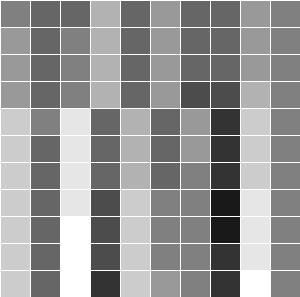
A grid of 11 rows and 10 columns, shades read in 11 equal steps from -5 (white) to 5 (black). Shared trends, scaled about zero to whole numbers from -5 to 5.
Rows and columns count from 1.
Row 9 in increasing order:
-5 -4 -3 -3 0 0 0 1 2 4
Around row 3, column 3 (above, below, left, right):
0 0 1 -2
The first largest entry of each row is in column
2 2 2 7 8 8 8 8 8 8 4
